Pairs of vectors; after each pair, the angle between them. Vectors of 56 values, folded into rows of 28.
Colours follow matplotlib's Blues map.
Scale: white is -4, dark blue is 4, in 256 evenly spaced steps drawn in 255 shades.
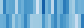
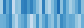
partly aligned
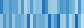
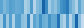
nearly parallel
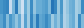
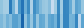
nearly opposite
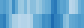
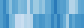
nearly parallel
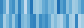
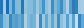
orthogonal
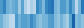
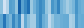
partly opposed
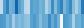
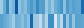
partly aligned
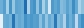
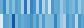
nearly parallel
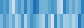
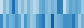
nearly opposite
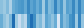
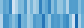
partly opposed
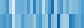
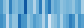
orthogonal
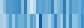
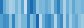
nearly opposite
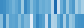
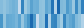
nearly opposite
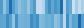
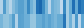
nearly opposite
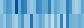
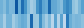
nearly parallel
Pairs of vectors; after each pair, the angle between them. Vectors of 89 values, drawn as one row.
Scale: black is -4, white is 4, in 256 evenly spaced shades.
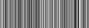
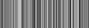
partly opposed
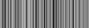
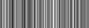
nearly opposite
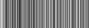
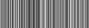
partly aligned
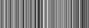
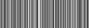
partly opposed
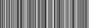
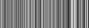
orthogonal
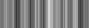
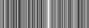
partly aligned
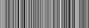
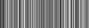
nearly opposite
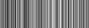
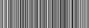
partly opposed
